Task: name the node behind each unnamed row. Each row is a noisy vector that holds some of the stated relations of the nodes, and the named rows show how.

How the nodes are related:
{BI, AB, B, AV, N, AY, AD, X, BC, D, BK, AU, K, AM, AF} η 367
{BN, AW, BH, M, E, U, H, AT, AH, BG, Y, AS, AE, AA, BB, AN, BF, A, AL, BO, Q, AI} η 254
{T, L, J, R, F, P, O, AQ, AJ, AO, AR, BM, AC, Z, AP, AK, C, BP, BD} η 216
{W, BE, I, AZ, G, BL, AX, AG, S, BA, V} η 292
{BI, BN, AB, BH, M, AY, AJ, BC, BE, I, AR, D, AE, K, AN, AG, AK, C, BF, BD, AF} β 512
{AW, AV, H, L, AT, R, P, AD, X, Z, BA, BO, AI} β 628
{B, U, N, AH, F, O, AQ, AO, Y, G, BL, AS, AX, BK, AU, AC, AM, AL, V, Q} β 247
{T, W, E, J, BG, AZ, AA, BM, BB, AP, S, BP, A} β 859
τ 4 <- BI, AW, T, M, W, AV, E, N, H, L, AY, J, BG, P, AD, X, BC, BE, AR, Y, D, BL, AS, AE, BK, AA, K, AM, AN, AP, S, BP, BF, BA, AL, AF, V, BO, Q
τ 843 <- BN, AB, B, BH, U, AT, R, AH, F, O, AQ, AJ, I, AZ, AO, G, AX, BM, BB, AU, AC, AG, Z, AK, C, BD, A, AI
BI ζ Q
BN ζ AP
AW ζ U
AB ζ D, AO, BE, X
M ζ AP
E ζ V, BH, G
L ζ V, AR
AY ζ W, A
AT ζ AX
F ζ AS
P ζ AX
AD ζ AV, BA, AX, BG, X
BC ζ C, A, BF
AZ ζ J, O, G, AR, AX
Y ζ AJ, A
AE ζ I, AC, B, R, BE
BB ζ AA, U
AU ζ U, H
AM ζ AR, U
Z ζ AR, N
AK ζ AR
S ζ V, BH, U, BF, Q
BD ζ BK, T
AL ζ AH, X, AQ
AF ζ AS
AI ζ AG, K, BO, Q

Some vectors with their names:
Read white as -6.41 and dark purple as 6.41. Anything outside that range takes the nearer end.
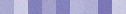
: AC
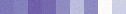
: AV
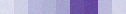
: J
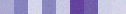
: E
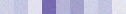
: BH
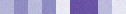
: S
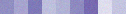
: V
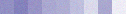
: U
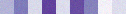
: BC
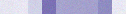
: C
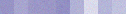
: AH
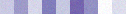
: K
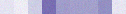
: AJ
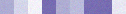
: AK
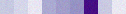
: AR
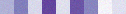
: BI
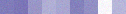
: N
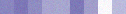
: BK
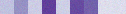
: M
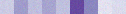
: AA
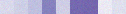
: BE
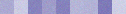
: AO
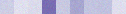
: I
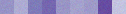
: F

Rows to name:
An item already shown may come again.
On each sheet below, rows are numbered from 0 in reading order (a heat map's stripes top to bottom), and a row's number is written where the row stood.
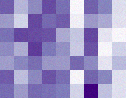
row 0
Z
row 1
R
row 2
AW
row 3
BA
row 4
AS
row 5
Z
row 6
L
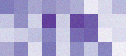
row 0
B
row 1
M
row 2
BE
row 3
BB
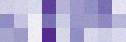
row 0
BD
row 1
AZ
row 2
AB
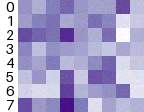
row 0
F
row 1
Q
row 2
AD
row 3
G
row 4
V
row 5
AE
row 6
BD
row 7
AT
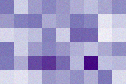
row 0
AX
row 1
Q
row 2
BE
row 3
AX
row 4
P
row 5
BM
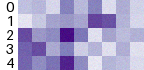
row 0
A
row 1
AP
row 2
AT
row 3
AU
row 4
AI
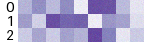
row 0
S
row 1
R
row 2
BG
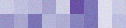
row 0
W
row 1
BL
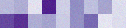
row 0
BN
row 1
AM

